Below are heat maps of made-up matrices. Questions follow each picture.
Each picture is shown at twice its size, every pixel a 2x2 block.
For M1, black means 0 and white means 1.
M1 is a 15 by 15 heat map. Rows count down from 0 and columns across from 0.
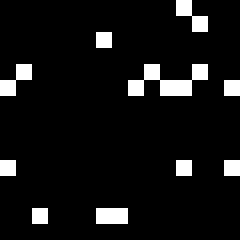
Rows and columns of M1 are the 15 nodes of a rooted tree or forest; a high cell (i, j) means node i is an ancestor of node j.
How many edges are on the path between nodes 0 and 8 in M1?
3
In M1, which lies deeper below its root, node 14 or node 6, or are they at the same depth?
the same depth
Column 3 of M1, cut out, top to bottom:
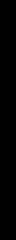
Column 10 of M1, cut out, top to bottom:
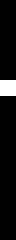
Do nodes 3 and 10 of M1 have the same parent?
no
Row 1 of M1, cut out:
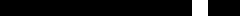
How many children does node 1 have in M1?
1
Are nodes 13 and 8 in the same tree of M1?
no
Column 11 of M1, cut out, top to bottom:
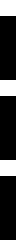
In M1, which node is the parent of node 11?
0
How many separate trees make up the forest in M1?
4
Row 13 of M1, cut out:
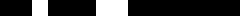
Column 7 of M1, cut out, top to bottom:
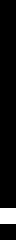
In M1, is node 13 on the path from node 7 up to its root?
yes
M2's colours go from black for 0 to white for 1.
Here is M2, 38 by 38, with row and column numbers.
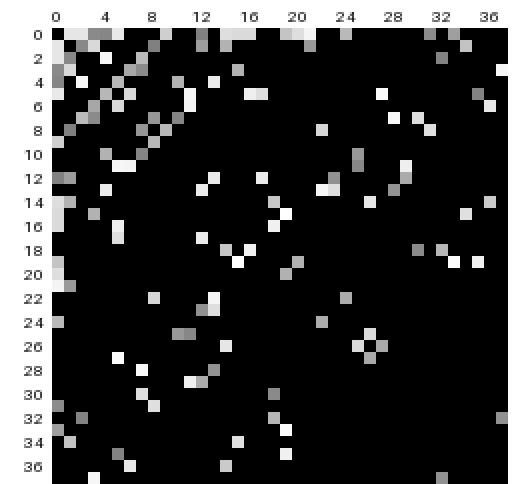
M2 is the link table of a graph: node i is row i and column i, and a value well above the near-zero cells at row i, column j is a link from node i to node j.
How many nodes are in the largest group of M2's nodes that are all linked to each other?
3
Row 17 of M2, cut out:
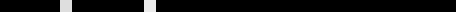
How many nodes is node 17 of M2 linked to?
2
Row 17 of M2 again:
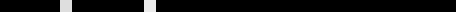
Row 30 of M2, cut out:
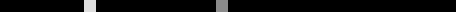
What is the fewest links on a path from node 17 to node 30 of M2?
4
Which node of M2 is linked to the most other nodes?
node 0
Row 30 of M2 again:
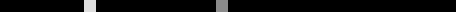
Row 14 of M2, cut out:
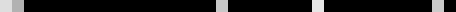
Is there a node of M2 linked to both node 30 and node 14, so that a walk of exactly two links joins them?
yes
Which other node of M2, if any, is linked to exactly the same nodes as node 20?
node 33
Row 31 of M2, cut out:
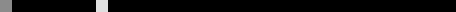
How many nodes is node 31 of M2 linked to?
2
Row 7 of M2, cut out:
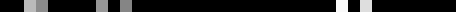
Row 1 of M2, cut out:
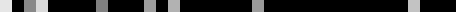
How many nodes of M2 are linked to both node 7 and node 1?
3
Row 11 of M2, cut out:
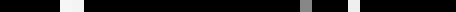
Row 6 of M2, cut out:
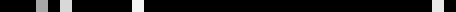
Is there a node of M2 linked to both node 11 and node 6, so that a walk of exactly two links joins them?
yes
